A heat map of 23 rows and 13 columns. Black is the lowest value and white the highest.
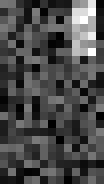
Ninth with the highest average: top right. Odd patch: higher, in the top right. Mirror symmetry: none. Histogram: skewed, a long tail of high values.
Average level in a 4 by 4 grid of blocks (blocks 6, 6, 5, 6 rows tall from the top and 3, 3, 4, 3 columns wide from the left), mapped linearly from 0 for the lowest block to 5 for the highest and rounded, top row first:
2125 | 0212 | 0111 | 1111
